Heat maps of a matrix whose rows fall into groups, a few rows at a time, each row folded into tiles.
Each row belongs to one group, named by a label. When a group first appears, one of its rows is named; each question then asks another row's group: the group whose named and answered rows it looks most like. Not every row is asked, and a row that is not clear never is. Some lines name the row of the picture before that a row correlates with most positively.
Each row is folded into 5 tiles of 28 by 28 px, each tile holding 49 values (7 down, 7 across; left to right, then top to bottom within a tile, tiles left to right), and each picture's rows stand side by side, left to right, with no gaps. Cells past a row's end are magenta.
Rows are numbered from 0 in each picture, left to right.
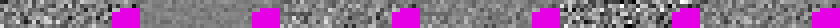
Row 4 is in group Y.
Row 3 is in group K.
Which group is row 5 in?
K
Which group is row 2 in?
K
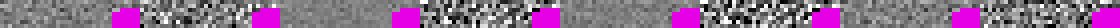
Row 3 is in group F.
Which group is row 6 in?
K
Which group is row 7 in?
Y
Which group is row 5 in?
F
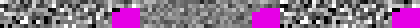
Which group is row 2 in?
F
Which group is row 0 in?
F
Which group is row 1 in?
Y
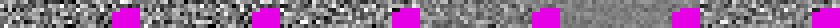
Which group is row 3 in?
Y
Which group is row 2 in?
F
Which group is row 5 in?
F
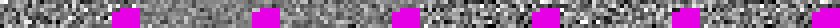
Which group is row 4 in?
F
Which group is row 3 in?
Y
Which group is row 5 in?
Y
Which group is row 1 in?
K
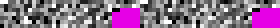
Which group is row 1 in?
F
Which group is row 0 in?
F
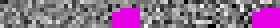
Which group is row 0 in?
K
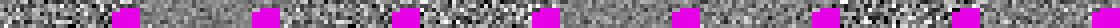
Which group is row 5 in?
K
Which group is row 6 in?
F
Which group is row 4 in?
K
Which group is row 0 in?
Y
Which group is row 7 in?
F
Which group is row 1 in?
K
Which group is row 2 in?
Y
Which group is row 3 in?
F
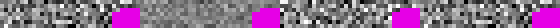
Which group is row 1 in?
Y
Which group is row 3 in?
Y
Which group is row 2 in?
F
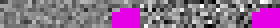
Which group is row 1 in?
Y
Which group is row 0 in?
K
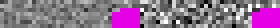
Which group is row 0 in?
K
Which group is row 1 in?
F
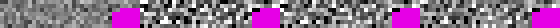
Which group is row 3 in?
F
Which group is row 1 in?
F
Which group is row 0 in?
K
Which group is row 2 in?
F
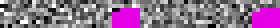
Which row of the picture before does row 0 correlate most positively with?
2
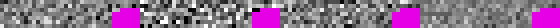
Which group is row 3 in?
K
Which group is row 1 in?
F
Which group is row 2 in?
Y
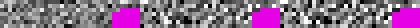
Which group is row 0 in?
Y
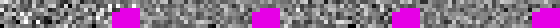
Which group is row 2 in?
Y
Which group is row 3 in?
K
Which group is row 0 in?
F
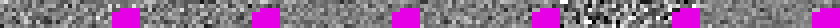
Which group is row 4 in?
F
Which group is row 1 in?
Y
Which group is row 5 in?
K
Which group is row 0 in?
F
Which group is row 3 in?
K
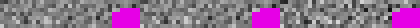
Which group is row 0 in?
K
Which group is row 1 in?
K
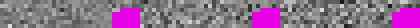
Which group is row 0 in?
K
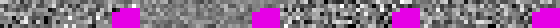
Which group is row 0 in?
F
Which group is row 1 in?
Y
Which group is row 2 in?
Y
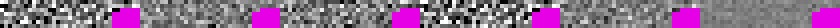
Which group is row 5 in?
K
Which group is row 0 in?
F
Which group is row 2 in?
Y
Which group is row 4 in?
F
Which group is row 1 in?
Y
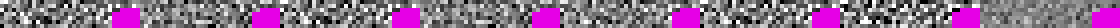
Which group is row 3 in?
Y
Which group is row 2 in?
F
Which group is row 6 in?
F
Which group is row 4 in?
F
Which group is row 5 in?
F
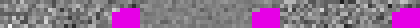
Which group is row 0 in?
K
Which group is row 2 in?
Y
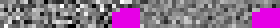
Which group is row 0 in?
Y
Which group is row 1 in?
K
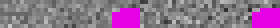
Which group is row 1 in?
K
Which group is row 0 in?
K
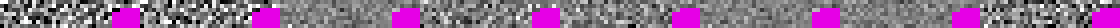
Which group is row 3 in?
F
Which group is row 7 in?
Y
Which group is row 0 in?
F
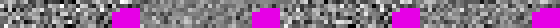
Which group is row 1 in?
K
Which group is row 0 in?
Y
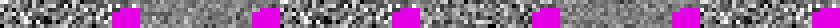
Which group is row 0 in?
F
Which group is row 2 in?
F
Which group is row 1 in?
K
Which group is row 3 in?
Y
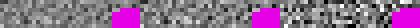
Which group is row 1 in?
K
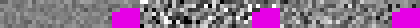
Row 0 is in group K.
